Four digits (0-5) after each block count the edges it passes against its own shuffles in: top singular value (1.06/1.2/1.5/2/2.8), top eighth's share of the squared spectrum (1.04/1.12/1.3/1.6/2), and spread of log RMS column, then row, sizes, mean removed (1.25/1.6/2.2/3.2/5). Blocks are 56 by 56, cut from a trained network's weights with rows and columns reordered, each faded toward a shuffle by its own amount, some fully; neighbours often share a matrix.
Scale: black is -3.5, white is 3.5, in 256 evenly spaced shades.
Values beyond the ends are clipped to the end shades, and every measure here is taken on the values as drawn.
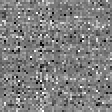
2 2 2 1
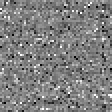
1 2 1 1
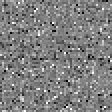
1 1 0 0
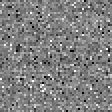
0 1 0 0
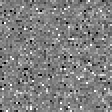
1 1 0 0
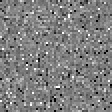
0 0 0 0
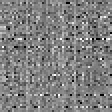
3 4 0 3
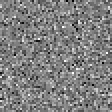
1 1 0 1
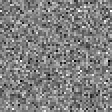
2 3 1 1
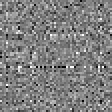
3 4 2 2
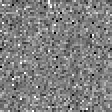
0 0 0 0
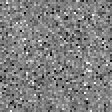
0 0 0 0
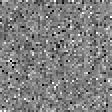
1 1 0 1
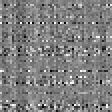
3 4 0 4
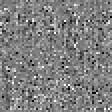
2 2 0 2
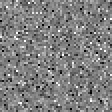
0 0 0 0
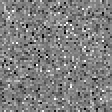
0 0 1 0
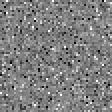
0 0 0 0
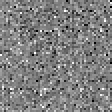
2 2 0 2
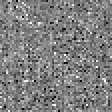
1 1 0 0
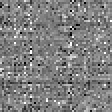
2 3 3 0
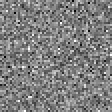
1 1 0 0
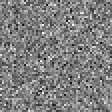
1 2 0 0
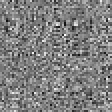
3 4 2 3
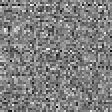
3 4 1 2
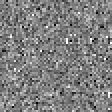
2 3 1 1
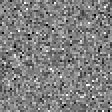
0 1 0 0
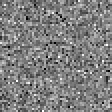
2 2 0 0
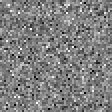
0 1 0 0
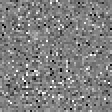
0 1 0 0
